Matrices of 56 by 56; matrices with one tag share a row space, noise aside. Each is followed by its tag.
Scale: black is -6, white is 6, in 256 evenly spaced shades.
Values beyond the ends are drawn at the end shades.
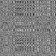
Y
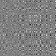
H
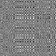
Y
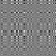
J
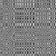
Y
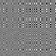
H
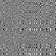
H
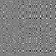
H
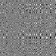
H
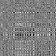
Y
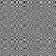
J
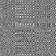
Y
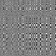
H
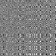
H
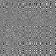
H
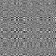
J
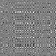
Y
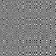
H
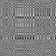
Y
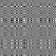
J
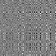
H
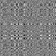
J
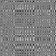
Y
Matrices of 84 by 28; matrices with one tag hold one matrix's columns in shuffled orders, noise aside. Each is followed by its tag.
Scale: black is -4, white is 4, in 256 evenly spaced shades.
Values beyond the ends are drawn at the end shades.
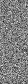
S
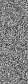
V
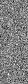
V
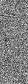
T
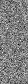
S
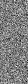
T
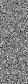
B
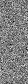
S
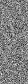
V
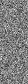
B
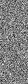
V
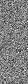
S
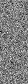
B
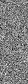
V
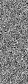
B
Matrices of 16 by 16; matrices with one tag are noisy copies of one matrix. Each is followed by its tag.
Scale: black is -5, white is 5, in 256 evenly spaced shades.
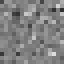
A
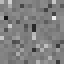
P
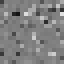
A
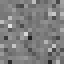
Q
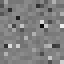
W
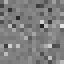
W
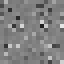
W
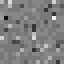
P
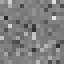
P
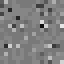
W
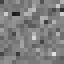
A
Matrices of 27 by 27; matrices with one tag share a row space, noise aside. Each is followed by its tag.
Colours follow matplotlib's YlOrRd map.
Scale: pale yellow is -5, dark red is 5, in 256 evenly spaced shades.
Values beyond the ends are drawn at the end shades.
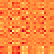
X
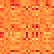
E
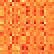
X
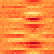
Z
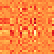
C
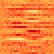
Z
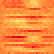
Z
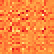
X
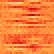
Z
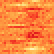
Z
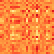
E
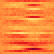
Z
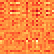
E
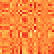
C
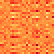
E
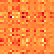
X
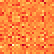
X
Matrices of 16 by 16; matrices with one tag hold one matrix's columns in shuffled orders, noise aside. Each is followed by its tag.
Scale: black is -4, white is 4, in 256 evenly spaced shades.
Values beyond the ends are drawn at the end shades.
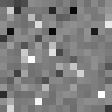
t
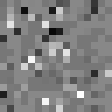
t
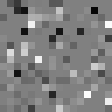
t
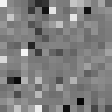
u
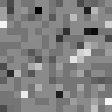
t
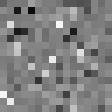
t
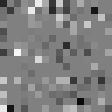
u
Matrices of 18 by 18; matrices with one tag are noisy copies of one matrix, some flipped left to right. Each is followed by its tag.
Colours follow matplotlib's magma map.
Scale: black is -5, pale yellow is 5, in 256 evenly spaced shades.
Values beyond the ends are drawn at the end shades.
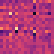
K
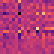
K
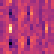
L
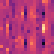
L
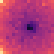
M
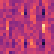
L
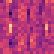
L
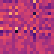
K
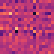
K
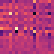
K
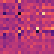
K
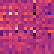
K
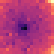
M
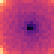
M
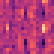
L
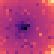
M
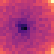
M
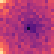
M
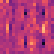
L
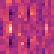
L
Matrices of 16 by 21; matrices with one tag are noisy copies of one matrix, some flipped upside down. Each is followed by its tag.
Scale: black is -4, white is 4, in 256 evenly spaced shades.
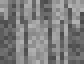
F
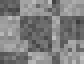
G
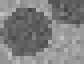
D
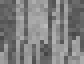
F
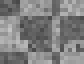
G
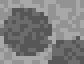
D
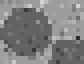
D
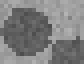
D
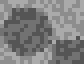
D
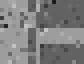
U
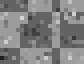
G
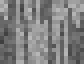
F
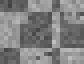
G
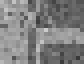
U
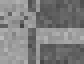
U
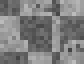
G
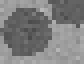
D
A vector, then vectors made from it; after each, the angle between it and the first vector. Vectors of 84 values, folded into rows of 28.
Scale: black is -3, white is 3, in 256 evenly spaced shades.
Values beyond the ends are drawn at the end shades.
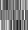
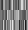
orthogonal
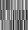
partly aligned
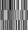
orthogonal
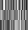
partly opposed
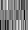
nearly opposite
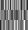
partly opposed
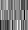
nearly opposite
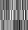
partly aligned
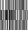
orthogonal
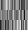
nearly opposite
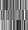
nearly parallel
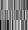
nearly opposite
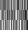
orthogonal
